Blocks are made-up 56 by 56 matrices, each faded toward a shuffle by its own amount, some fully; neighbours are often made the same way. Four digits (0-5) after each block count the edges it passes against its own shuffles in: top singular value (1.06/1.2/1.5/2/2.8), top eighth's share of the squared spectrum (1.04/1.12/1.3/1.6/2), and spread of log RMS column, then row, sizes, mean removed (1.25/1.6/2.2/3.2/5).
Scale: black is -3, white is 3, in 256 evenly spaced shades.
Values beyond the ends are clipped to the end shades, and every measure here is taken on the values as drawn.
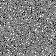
0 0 0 0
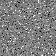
0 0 0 0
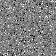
2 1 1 0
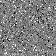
1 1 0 0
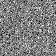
0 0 0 0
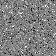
0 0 0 0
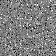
1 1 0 0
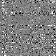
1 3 3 3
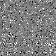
2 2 2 1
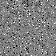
1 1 1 0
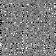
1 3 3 3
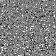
1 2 1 1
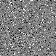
0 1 1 0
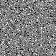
2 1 0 0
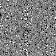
1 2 2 0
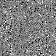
0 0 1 0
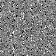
0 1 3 0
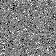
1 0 0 0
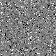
2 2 1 0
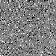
3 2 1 1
